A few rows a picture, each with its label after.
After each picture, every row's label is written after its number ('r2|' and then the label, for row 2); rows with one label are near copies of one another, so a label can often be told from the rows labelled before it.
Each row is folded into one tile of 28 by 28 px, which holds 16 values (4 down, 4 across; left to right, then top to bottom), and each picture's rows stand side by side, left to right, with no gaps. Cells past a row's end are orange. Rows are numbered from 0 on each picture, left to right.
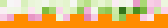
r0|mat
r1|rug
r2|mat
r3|rug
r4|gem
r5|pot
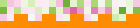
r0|pot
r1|mat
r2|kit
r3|kit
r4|gem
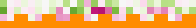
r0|pot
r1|mat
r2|rug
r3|kit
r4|pot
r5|kit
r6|mat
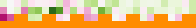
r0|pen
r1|gem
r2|pot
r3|rug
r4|mat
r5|mat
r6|mat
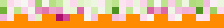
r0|pot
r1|kit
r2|pen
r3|mat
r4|pot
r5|kit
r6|kit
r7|pot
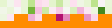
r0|mat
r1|pot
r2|pen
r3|rug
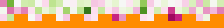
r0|kit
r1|mat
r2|mat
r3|pot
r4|pen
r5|pot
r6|pen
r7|kit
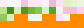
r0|gem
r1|gem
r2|kit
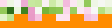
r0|gem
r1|rug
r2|pot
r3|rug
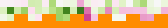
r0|gem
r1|mat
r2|gem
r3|pen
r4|kit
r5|pen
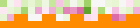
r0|mat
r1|kit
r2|kit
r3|pot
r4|pen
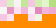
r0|kit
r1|kit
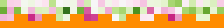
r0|pot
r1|pen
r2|gem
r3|pen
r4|gem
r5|kit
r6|rug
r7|gem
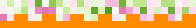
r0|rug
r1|kit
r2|mat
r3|gem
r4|kit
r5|pot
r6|pot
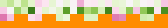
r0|rug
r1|pot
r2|gem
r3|gem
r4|pen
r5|gem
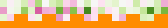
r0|mat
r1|kit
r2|pot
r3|pot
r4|mat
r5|gem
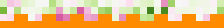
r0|pot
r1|mat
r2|pen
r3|rug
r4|mat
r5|gem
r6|mat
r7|mat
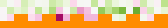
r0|mat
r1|mat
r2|pen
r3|rug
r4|gem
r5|mat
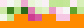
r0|gem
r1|pen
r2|rug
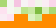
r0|mat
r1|gem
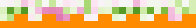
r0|gem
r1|kit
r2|pen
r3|pot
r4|gem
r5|gem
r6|rug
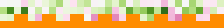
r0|gem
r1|mat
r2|mat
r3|mat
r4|rug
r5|gem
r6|rug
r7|pot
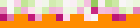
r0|pen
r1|pen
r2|pen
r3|kit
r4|pen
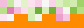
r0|kit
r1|gem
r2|rug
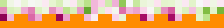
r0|pen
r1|pen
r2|pen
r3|pot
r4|kit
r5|pen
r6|pen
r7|gem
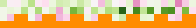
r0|mat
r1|mat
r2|rug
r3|mat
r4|gem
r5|gem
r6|pot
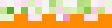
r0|gem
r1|mat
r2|mat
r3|pot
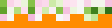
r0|pot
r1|pot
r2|pot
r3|gem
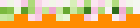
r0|gem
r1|pot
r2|gem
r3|pot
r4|pot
